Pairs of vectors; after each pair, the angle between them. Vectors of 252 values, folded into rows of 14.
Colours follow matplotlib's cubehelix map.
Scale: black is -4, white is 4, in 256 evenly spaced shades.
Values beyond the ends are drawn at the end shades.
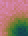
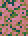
orthogonal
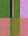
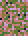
orthogonal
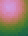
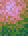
nearly parallel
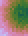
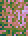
partly opposed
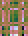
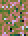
partly opposed
